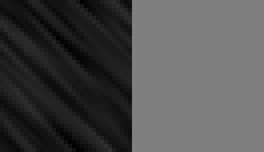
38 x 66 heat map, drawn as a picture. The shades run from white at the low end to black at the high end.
The table splits into one row of 2 panels. Panel 1,1: very high, slanting down to the right, faint in contrast. Panel 1,2: middling, flat.
